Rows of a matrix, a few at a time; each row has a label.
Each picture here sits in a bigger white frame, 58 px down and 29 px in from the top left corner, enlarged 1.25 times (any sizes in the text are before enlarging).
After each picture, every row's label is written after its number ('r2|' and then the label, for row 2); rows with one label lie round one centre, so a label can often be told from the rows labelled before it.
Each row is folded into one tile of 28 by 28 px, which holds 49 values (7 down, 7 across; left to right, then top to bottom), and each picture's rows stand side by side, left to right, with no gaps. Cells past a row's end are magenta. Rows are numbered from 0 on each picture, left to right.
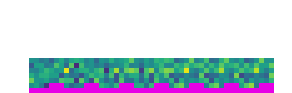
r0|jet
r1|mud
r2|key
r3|key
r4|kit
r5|kit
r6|kit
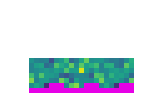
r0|jet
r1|kit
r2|jet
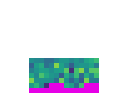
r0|jet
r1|key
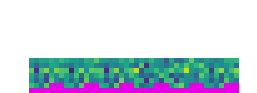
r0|key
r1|key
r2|key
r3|mud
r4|kit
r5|key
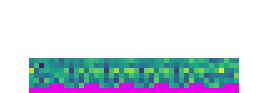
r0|mud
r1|key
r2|key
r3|key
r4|key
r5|kit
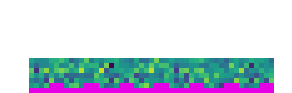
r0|key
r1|kit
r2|mud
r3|kit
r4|key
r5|jet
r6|mud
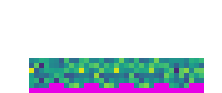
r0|mud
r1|kit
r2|kit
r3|kit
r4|key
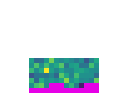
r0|kit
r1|jet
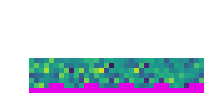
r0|kit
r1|key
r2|mud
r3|mud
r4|jet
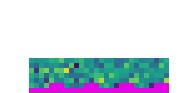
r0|key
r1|mud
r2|jet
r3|jet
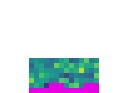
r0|jet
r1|kit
